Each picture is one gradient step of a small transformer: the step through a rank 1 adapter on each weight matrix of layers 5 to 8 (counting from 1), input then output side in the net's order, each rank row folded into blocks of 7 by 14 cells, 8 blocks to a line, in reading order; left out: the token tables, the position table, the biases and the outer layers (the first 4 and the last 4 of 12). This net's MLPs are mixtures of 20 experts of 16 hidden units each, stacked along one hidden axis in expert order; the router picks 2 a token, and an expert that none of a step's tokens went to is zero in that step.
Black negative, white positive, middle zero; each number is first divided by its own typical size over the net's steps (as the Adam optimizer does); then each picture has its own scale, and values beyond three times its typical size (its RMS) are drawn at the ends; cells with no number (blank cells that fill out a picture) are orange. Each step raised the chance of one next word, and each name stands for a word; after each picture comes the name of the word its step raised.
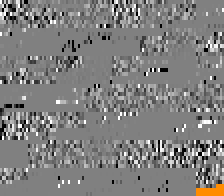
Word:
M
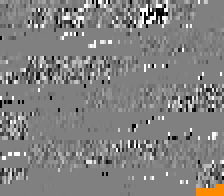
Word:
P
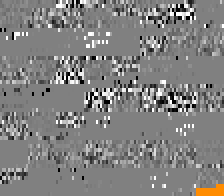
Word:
P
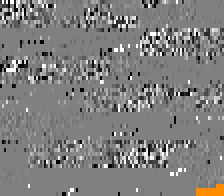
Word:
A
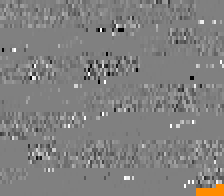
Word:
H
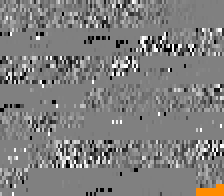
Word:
M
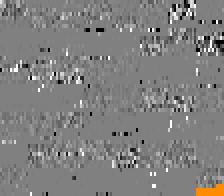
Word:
H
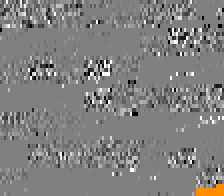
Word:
H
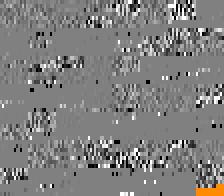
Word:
A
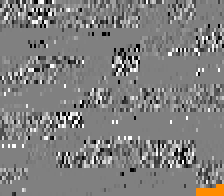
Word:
M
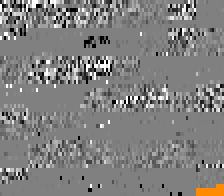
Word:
M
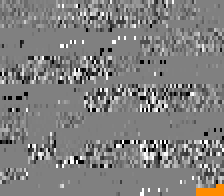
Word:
A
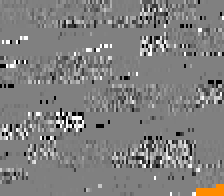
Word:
A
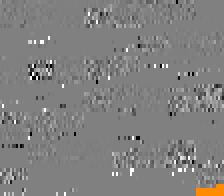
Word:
H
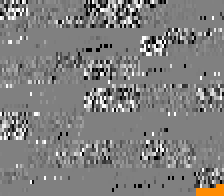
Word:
M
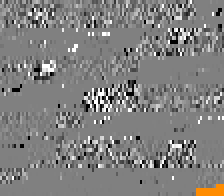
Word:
A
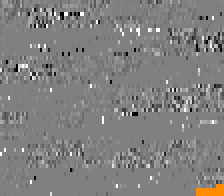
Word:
H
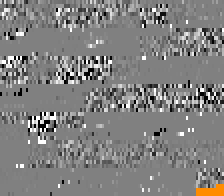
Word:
P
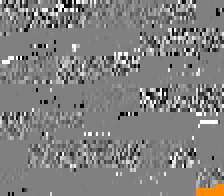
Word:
P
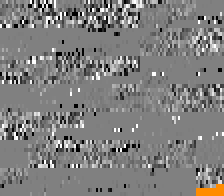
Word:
M
